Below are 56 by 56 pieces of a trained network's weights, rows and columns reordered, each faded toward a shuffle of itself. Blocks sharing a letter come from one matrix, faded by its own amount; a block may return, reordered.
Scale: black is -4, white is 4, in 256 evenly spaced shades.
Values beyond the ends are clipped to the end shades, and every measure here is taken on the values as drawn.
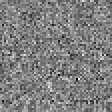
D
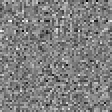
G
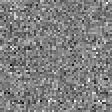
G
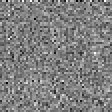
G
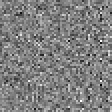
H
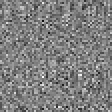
D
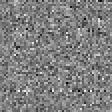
G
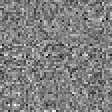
D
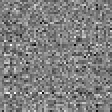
H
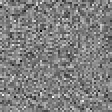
D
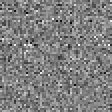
G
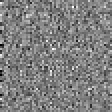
H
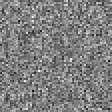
D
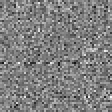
G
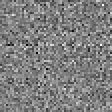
G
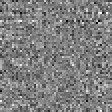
H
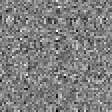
H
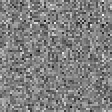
D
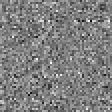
G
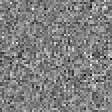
G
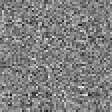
D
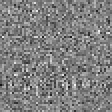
D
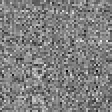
D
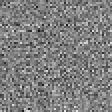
D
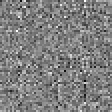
H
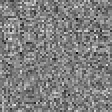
D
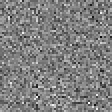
G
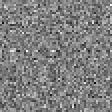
D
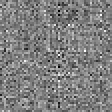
H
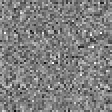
D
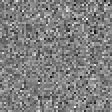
G
